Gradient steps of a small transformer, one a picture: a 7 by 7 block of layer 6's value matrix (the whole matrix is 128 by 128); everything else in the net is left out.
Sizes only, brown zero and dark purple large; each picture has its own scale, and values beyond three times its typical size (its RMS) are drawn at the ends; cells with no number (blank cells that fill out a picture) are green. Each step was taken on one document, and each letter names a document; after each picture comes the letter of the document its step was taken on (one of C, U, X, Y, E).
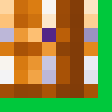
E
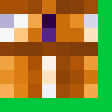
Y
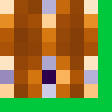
E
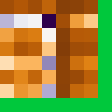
Y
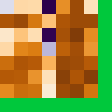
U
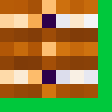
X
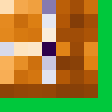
U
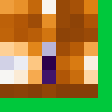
Y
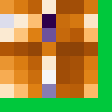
Y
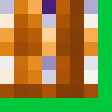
E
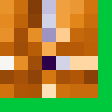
X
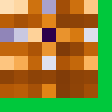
Y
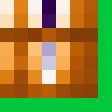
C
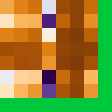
U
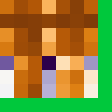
U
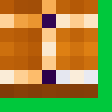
X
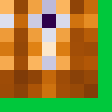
C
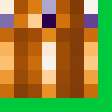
E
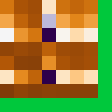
X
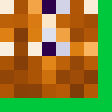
C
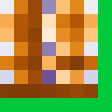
U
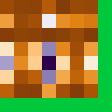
X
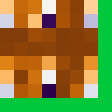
E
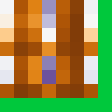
E
